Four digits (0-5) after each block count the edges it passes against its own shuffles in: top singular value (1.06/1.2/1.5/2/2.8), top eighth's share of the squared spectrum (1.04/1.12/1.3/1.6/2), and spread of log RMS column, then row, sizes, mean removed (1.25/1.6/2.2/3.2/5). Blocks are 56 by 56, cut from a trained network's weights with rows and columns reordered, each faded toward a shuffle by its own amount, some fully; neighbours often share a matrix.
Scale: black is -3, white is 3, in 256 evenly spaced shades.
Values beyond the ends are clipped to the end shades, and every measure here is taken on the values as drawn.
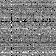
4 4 1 2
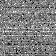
3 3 0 2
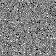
0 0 0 0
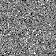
2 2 0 1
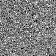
2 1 0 0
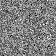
0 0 0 0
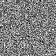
1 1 0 0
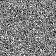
2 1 0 0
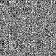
3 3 0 2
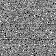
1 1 0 0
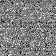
1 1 0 0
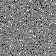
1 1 0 0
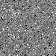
0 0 0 0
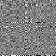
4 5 2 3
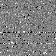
3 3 0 2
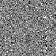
3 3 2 1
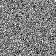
2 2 0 0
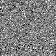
2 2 0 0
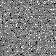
1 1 0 0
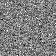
0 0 0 0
